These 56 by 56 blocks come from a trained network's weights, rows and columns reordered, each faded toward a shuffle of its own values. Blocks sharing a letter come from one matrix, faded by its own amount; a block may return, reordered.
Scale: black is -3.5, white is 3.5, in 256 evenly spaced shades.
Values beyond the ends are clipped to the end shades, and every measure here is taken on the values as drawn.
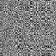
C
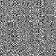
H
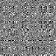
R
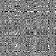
R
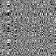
H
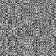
C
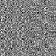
C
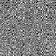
H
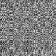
C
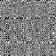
R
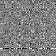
R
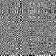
R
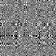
R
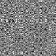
H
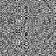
C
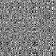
H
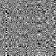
H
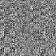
C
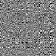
H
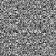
C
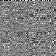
R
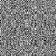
C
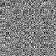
C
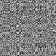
C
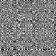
R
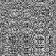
C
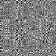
H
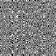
H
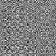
C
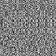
C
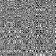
H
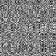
C
